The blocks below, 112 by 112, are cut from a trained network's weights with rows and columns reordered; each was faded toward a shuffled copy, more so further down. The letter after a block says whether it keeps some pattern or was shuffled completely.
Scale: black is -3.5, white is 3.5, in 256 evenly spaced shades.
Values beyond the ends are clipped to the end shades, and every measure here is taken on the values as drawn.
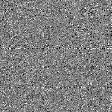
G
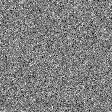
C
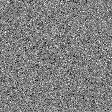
C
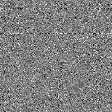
G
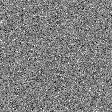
C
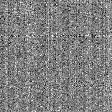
G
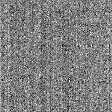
G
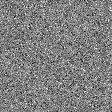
C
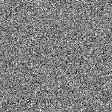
G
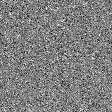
C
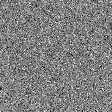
C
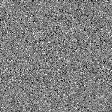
G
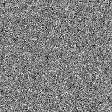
G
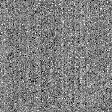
G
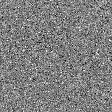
C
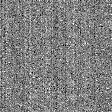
G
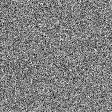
C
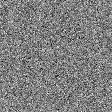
C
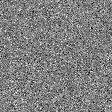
C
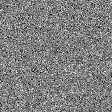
G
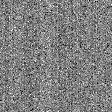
G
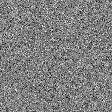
G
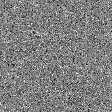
C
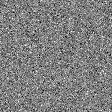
C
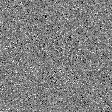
C
